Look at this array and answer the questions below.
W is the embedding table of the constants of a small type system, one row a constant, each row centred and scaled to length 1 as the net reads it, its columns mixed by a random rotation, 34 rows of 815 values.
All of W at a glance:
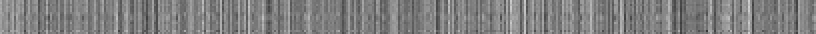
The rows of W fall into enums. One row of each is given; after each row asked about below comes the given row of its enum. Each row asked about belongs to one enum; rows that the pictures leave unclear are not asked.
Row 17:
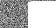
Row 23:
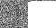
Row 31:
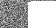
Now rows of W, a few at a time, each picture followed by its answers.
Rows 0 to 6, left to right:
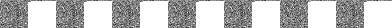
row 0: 23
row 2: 23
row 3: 23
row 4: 23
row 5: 17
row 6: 23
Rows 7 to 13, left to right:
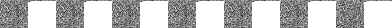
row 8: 23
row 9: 23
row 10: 23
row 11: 23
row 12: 23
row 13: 31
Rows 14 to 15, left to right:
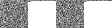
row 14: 31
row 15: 17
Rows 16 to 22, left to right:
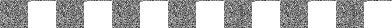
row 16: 17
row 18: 17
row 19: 17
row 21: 17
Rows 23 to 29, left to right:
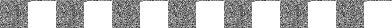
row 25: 17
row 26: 17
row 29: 17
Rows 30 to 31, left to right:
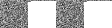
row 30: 31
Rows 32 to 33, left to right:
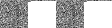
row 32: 23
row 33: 23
